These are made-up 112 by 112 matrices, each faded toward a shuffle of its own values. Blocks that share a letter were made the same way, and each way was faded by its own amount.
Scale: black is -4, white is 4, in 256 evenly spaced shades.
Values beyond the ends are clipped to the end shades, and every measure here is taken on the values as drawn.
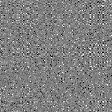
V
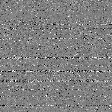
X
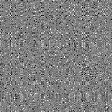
V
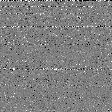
X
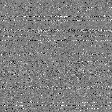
X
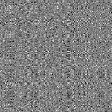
V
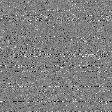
X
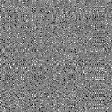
V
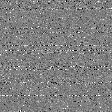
X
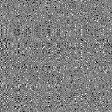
V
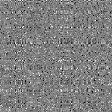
V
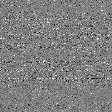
X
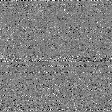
X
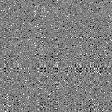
V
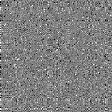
V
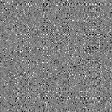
V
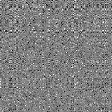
V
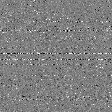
X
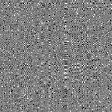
V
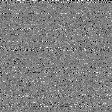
X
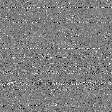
X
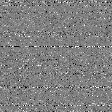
X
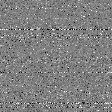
X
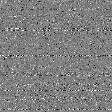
X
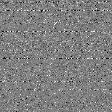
X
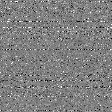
X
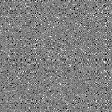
V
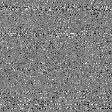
X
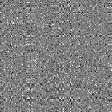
V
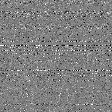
X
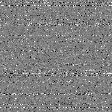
X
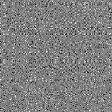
V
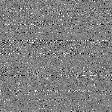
X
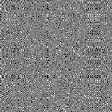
V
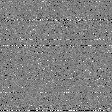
X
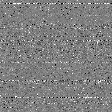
X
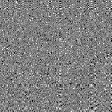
V
